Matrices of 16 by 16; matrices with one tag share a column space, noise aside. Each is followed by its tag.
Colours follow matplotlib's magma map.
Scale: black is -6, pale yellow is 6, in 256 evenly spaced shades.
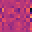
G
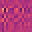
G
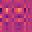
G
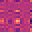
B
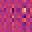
G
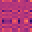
B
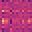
B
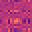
B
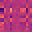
G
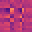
G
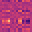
B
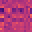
G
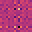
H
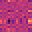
B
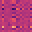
H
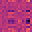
B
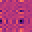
B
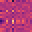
B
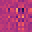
G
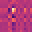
G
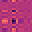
B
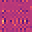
B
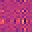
B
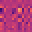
G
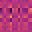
G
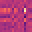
G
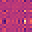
B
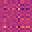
H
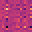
H
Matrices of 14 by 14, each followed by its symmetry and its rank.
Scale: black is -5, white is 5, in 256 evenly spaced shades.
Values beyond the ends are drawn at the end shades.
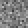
antisymmetric, full rank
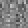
neither, rank three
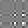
symmetric, rank one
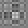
symmetric, rank one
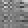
neither, rank two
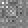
symmetric, rank three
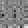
neither, rank three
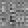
neither, rank three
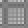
symmetric, rank one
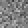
antisymmetric, full rank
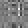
neither, rank two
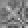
symmetric, rank three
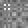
symmetric, rank three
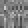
neither, rank three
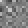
symmetric, rank three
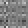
neither, rank two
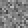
antisymmetric, full rank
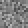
antisymmetric, full rank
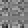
neither, rank two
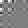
symmetric, rank one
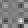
symmetric, rank one
